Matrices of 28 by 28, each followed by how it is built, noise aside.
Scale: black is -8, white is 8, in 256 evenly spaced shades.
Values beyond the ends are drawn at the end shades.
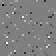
sparse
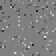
sparse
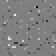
sparse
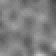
smooth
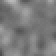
smooth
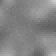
smooth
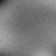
smooth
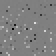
sparse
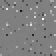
sparse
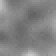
smooth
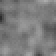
smooth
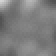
smooth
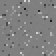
sparse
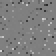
sparse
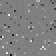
sparse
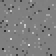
sparse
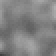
smooth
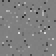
sparse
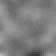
smooth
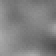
smooth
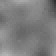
smooth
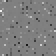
sparse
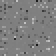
sparse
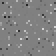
sparse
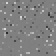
sparse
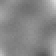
smooth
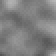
smooth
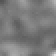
smooth
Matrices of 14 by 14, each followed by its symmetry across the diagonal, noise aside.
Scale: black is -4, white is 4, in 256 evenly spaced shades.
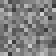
antisymmetric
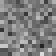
neither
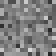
antisymmetric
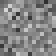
symmetric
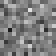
antisymmetric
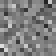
antisymmetric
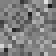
symmetric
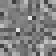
symmetric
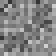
symmetric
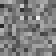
neither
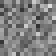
neither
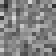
neither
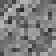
symmetric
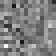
neither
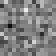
antisymmetric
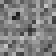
symmetric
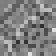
symmetric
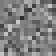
antisymmetric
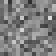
neither
